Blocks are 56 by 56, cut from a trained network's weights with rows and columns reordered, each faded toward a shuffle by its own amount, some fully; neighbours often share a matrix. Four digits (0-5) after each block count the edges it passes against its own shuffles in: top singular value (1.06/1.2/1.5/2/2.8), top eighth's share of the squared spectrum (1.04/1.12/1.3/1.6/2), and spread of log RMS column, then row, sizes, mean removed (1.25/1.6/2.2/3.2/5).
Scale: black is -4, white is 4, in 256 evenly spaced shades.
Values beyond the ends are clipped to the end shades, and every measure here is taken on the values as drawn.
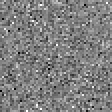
0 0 0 0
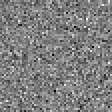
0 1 0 0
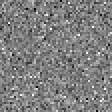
0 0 0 0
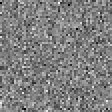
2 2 1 0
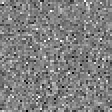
2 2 0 1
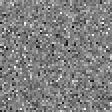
1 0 0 0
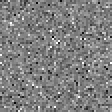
2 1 0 0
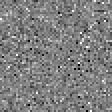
2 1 0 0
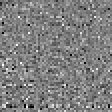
3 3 0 2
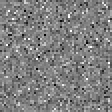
0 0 0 0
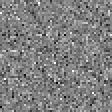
2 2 0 1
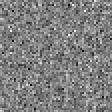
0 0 0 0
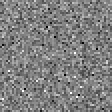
0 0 0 0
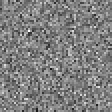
0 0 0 0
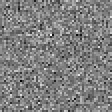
1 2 1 0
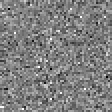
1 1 0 0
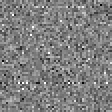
2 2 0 1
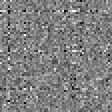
3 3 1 2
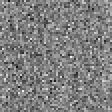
1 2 0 1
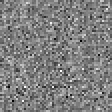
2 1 0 1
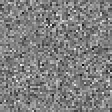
1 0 0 1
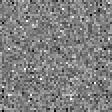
1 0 0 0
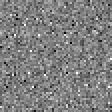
1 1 0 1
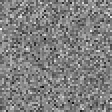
0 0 0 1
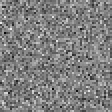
1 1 0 0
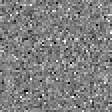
2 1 0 1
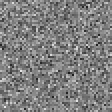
1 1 0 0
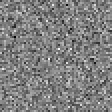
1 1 0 1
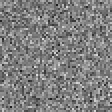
1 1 0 0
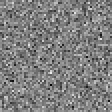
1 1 0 0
